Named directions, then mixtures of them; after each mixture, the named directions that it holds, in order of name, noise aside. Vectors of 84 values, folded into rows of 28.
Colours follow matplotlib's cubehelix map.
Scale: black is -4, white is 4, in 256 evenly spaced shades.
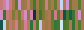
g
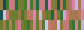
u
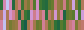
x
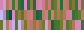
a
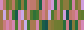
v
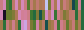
u, x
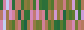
x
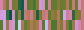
a, u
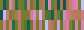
u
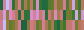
x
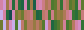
a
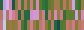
x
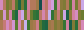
v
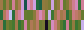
a, v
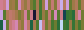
g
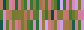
g, u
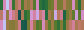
x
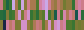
x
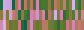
x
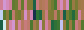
a, g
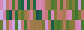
a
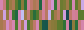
v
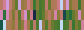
g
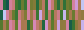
u, v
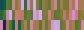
a, g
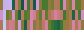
a, x
